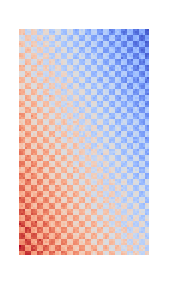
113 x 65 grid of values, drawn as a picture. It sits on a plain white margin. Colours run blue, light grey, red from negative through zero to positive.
The field climbs toward the bottom left. The ninth with the lowest average is the top right. Neither half mirrors the other. The ninth with the highest average is the bottom left. The field is checkered. The histogram is bell-shaped.
